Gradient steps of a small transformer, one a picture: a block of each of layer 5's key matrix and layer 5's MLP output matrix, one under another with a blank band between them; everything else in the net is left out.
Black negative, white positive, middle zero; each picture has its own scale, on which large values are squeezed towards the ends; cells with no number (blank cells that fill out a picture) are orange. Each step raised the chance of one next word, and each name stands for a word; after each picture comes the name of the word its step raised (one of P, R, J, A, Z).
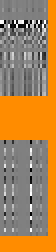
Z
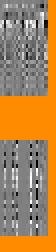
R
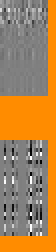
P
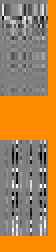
R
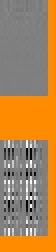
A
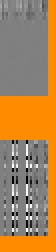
Z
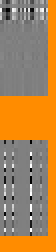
Z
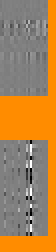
Z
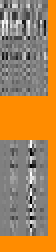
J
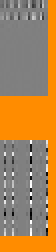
P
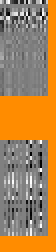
R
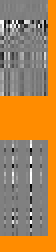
J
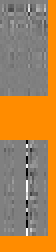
A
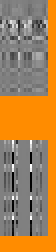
R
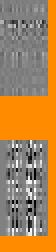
A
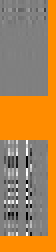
P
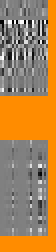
A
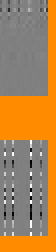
P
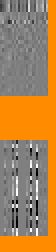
A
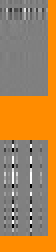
J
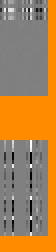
R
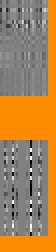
P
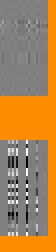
P
